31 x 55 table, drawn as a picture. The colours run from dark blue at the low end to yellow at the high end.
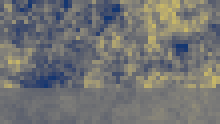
Grain: blotchy. Ninth with the highest average: top right. Histogram: bell-shaped. Seam: horizontal, 70% of the way down, the bottom part calmer. Mirror symmetry: none.
